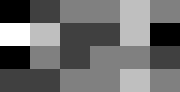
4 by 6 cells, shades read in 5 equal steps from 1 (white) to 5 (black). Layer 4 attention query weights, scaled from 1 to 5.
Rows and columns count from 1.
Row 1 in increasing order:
2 3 3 3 4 5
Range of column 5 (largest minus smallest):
1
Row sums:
20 18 22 19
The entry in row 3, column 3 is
4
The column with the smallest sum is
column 5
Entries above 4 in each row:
1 1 1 0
